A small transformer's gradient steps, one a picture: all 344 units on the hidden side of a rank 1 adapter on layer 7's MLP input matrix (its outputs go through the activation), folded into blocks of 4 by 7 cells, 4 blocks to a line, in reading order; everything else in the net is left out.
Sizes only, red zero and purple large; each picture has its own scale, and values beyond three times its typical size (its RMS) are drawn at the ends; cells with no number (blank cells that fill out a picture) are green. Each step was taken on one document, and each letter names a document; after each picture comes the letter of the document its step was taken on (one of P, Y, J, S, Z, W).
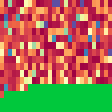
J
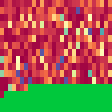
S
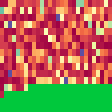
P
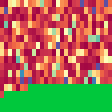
P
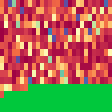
J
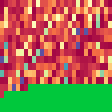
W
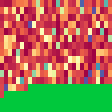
P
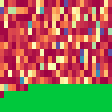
J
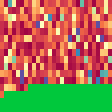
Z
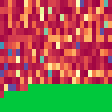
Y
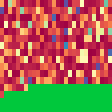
J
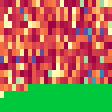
W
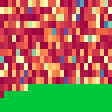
P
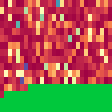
Y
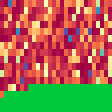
S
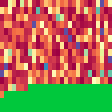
S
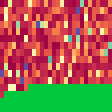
Z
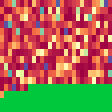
Y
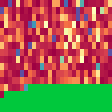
J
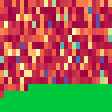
W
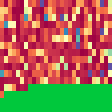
S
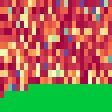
Y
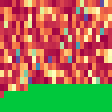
P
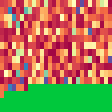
Z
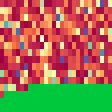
S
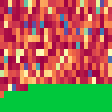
S
